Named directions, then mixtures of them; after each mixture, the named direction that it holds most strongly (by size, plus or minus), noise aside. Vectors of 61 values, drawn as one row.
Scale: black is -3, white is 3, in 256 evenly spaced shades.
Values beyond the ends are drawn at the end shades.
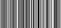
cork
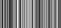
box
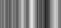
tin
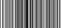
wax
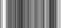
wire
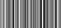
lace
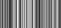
box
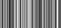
box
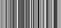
cork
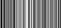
wax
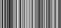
box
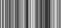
tin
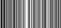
wax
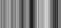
tin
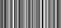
lace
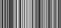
box
